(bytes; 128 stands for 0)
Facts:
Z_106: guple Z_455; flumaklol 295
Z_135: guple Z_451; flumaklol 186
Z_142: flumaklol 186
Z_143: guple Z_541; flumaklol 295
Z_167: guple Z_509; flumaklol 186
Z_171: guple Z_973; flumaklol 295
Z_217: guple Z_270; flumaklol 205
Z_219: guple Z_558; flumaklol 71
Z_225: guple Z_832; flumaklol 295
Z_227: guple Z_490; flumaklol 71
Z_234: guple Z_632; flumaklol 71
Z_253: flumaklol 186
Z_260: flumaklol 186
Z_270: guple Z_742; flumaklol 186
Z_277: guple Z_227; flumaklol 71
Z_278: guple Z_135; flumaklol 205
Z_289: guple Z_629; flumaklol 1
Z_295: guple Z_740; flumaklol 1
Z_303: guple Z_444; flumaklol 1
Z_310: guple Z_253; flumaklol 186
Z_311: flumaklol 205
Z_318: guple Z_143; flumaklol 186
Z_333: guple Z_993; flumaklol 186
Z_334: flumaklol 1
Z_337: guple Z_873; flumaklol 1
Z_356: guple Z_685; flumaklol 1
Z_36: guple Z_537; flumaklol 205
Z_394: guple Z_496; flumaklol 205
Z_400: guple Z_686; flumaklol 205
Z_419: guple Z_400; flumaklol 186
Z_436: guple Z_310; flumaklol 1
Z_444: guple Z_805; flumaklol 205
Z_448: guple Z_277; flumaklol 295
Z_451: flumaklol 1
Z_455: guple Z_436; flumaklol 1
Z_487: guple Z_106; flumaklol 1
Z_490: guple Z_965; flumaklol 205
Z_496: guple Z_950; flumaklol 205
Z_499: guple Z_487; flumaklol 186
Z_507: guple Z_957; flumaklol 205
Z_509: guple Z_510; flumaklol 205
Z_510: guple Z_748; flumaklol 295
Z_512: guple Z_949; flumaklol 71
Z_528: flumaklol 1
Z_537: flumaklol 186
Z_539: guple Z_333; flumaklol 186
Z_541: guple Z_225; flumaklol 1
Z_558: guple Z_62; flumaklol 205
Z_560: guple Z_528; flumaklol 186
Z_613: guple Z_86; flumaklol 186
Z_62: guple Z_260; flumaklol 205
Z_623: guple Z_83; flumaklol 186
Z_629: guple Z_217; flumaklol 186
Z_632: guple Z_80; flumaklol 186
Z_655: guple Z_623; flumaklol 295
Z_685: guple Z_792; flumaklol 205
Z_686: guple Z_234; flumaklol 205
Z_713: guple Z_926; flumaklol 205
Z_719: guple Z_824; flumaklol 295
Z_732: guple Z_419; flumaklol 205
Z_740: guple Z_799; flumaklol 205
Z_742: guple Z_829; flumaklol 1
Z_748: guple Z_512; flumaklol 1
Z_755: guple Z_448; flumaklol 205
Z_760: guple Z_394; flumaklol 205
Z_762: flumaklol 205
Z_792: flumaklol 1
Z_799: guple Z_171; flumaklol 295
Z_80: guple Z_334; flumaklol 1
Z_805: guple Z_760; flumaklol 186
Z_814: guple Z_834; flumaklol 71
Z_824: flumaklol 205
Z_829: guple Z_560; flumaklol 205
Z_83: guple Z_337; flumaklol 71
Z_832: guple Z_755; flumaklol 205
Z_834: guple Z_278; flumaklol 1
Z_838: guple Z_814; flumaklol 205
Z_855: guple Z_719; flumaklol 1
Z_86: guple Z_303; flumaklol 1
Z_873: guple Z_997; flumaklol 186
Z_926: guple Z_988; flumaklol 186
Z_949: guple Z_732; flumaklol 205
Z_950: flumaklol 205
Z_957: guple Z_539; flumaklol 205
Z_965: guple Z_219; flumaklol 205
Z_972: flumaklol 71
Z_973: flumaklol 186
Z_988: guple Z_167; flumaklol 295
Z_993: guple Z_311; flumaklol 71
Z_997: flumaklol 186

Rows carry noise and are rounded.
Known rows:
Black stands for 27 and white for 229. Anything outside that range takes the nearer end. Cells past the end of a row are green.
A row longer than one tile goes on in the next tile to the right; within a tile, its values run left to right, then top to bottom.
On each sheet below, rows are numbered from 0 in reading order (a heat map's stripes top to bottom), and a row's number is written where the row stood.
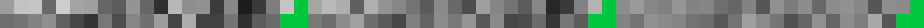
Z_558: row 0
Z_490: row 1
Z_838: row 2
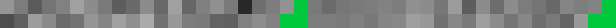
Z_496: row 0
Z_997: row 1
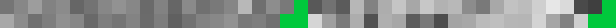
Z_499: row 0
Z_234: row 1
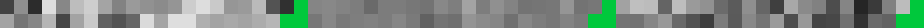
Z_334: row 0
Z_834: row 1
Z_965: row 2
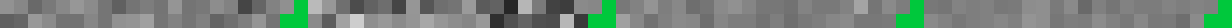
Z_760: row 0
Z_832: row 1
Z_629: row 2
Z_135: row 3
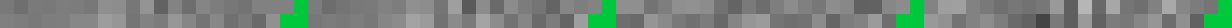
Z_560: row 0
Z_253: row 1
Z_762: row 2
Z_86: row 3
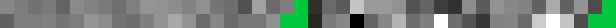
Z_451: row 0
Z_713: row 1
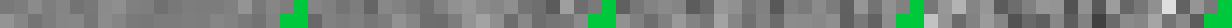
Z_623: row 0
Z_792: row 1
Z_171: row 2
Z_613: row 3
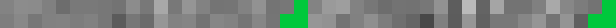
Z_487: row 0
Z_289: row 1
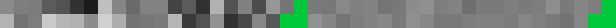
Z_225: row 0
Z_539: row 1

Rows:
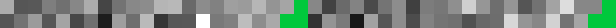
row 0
Z_949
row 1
Z_748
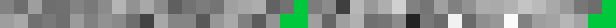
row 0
Z_814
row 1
Z_686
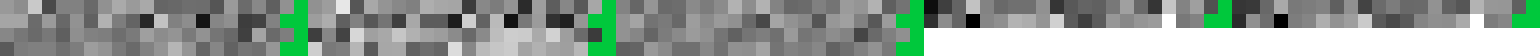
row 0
Z_227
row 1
Z_219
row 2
Z_993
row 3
Z_988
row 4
Z_167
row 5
Z_528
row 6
Z_632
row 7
Z_824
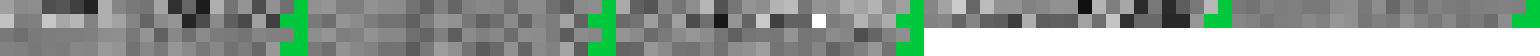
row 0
Z_318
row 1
Z_217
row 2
Z_732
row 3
Z_260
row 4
Z_310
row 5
Z_537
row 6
Z_36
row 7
Z_829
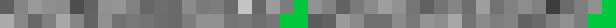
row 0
Z_655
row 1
Z_311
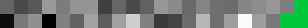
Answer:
Z_509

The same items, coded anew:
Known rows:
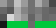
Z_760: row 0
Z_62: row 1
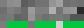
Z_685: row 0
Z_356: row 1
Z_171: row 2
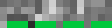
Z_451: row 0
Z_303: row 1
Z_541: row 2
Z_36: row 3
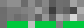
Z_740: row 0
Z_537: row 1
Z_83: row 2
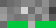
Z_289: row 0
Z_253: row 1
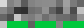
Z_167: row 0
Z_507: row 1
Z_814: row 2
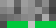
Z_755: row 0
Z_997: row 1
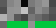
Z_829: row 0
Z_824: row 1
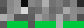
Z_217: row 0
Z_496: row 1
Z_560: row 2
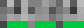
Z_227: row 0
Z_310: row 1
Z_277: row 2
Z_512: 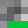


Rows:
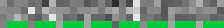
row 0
Z_613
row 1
Z_419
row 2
Z_792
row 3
Z_528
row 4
Z_234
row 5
Z_950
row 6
Z_334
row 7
Z_143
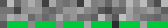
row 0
Z_219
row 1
Z_448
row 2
Z_629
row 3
Z_926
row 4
Z_394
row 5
Z_225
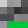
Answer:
Z_509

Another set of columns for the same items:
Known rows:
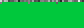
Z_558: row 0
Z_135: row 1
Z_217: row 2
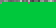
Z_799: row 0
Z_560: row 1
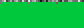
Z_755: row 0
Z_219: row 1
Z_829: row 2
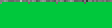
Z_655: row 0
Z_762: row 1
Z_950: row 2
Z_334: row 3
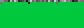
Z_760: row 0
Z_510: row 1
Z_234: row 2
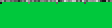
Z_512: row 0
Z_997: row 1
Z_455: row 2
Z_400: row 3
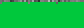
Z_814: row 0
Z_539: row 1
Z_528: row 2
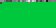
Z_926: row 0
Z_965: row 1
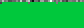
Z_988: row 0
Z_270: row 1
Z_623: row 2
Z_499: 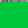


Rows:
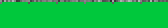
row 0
Z_632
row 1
Z_289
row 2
Z_451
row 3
Z_496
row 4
Z_487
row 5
Z_86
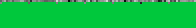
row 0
Z_143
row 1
Z_80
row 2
Z_227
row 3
Z_225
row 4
Z_277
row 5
Z_949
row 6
Z_310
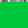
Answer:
Z_106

